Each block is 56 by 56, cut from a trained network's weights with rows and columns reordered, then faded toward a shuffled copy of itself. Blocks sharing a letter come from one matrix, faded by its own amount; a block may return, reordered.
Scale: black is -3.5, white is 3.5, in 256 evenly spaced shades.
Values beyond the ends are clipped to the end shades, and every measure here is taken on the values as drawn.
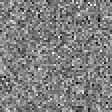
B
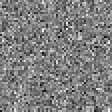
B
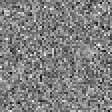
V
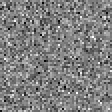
B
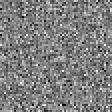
V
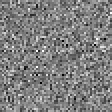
V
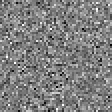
B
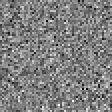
B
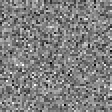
V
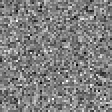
B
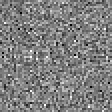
V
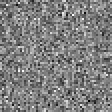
V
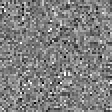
B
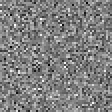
B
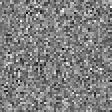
V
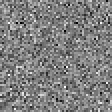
V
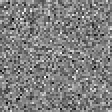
B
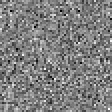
V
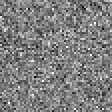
B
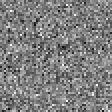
B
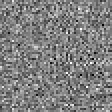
V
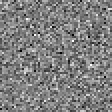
B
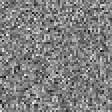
V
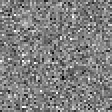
B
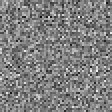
V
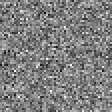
V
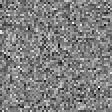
B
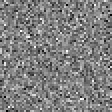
B
